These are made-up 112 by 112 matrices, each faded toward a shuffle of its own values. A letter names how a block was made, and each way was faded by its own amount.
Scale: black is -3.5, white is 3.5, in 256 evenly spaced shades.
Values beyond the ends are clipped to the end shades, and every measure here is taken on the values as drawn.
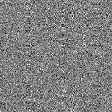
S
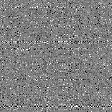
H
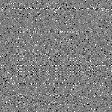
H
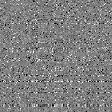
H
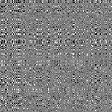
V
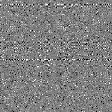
H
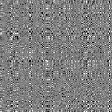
V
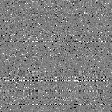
H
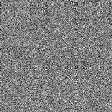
S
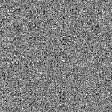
S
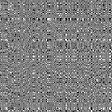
V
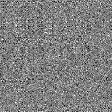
S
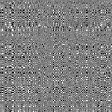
V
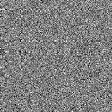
S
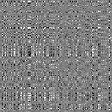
V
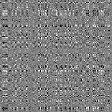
V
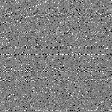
H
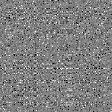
H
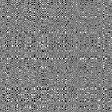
V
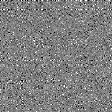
H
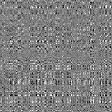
V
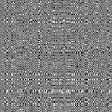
V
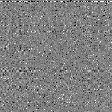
H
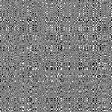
V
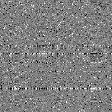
H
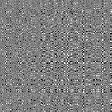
V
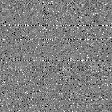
H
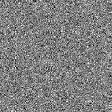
S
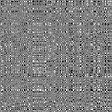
V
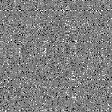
H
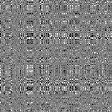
V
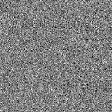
S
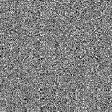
S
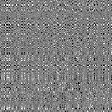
V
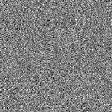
S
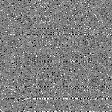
H
